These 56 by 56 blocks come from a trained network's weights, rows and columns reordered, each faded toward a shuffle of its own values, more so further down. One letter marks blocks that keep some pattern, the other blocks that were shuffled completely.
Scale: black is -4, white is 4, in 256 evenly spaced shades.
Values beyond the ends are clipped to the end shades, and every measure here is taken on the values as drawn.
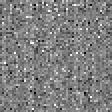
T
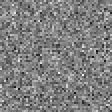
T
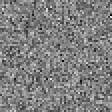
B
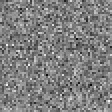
T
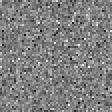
B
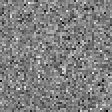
B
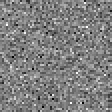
B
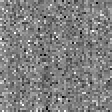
T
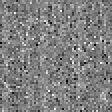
T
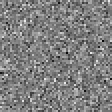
B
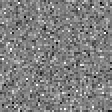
B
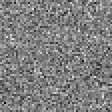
T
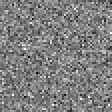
B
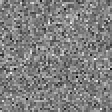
B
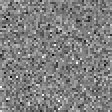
B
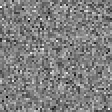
T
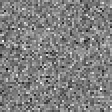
B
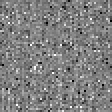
T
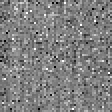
T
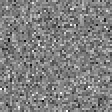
B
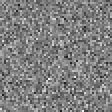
T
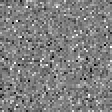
B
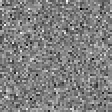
B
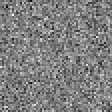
T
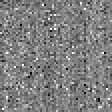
T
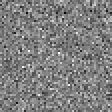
T
